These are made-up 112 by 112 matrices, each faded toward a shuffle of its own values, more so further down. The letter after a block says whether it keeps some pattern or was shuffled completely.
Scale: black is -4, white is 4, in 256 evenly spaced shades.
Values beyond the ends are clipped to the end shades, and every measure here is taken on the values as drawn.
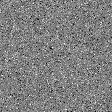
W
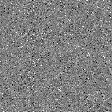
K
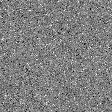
W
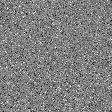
W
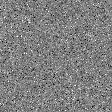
W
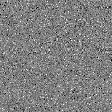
K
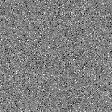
K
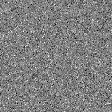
K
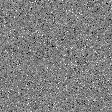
W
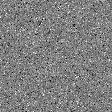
W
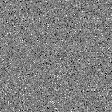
K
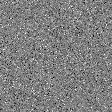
W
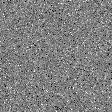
W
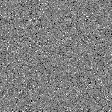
K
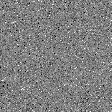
K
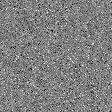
W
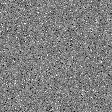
W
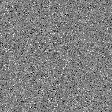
K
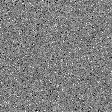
W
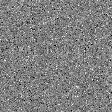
K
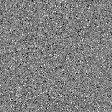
K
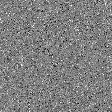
K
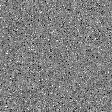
K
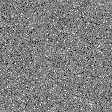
W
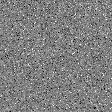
W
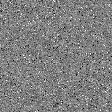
K
